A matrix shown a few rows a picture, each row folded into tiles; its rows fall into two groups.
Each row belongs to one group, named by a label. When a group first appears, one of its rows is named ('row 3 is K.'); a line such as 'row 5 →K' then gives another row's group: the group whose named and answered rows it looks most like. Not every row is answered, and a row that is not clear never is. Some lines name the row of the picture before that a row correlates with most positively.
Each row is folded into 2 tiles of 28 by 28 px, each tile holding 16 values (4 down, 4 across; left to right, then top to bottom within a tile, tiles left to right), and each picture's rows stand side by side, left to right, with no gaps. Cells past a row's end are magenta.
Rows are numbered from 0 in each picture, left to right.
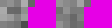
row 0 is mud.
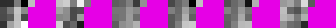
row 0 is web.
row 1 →mud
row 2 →web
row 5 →mud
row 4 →web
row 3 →web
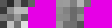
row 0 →web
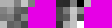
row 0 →mud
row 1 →web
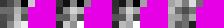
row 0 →web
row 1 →web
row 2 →web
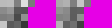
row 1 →mud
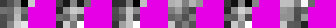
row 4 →web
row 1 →web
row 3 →mud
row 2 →web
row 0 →web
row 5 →mud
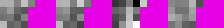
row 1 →mud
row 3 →mud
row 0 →mud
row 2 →web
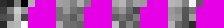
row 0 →web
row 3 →mud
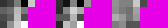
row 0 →web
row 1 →web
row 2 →mud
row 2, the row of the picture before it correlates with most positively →3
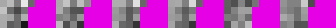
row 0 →mud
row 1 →mud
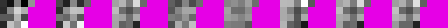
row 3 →web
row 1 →web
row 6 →mud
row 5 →mud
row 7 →mud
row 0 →web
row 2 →mud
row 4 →mud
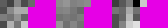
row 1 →mud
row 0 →web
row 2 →web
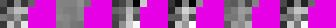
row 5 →web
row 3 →web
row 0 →web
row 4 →web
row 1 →mud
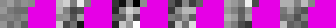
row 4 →mud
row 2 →web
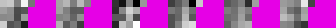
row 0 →mud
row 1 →mud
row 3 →web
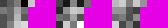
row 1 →web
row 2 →mud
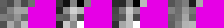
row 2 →web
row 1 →web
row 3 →web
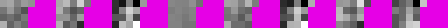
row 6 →mud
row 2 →web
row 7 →web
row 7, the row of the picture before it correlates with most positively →3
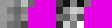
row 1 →web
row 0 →mud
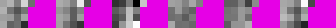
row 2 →web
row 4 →web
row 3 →mud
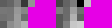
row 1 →web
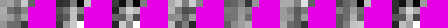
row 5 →mud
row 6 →web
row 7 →web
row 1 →web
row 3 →mud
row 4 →web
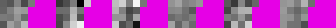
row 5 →mud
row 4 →web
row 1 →web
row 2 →mud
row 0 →web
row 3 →mud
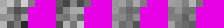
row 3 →mud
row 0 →mud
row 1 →web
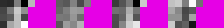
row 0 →web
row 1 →web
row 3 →mud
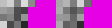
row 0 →mud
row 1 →mud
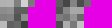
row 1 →web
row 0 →mud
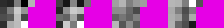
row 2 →mud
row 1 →web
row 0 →web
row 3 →mud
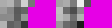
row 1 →mud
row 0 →mud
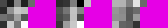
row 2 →mud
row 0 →web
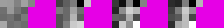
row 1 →web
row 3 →web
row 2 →web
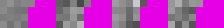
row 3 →mud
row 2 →mud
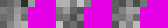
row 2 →web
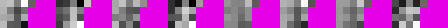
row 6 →mud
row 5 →mud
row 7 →web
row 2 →mud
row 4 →mud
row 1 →web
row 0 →mud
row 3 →web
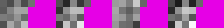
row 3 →web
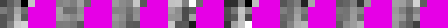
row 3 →mud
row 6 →web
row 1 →mud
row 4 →web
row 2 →mud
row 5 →web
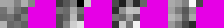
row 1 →web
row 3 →mud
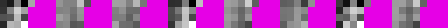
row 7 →mud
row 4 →mud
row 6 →web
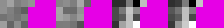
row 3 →web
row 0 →mud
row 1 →mud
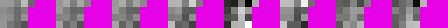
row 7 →web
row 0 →mud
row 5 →mud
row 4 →web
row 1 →mud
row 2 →mud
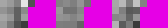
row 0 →mud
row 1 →mud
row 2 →mud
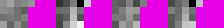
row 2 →web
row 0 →mud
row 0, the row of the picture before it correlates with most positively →2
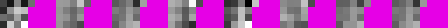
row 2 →web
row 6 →web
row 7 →web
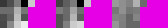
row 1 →web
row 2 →mud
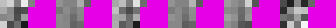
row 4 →mud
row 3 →mud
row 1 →mud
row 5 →web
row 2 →mud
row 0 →mud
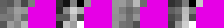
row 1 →web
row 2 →mud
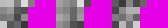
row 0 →mud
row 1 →mud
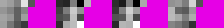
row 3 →mud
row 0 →mud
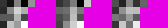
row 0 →web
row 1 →web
